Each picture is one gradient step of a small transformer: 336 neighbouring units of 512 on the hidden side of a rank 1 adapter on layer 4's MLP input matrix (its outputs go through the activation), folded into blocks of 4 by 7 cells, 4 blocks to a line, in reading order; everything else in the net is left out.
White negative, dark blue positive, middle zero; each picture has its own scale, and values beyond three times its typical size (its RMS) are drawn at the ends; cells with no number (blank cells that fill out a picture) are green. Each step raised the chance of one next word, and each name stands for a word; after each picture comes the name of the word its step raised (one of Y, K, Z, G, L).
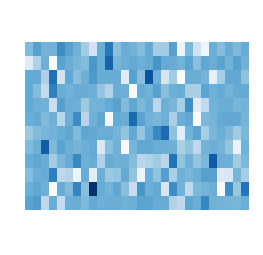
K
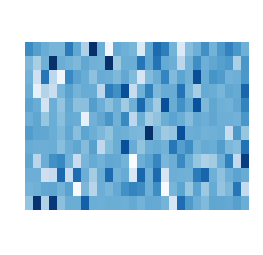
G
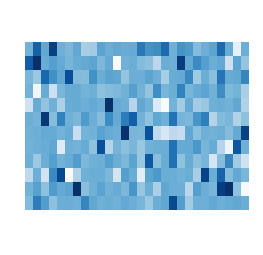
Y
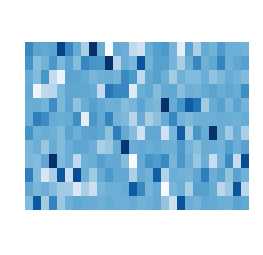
G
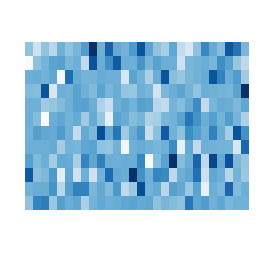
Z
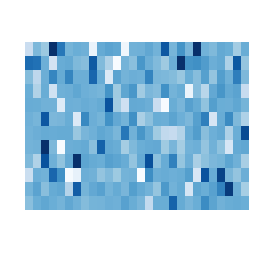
Y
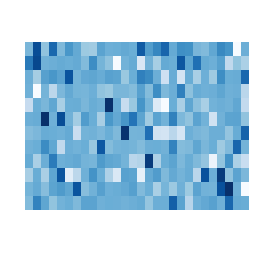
Y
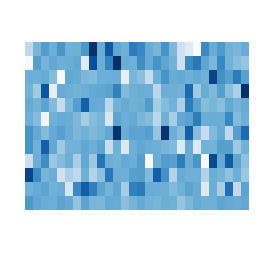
Z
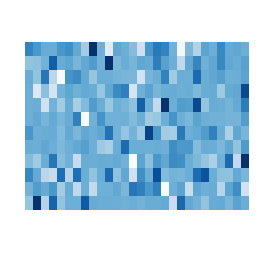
G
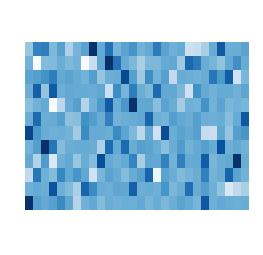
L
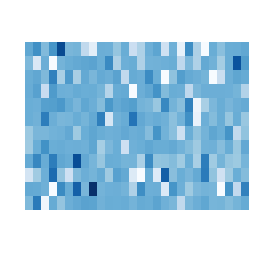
K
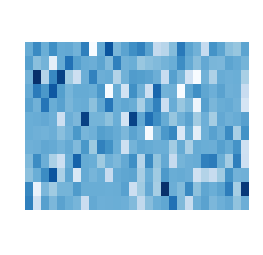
G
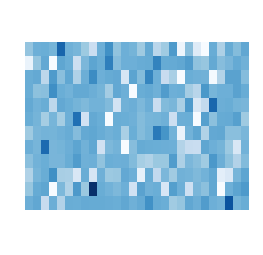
K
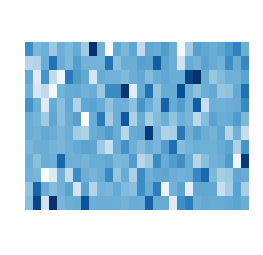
G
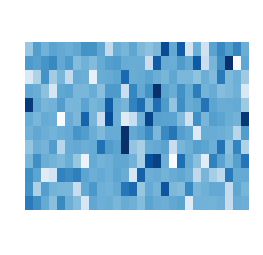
K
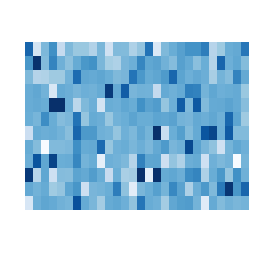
L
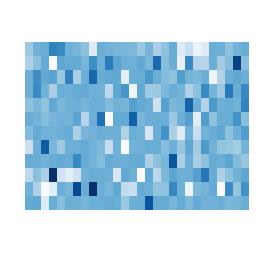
K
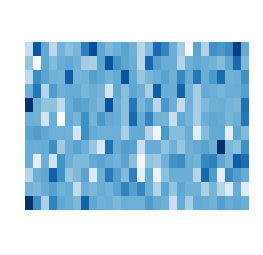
L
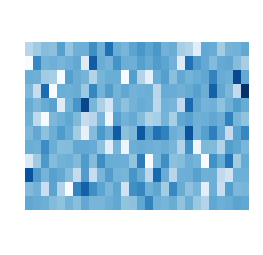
Z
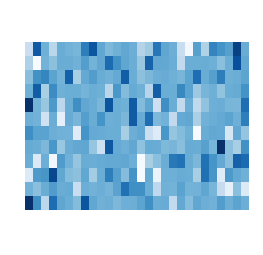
L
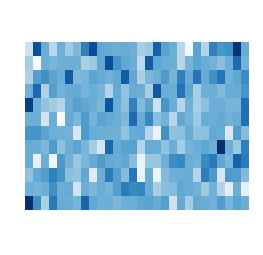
L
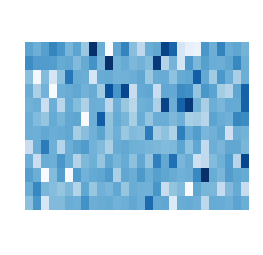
G
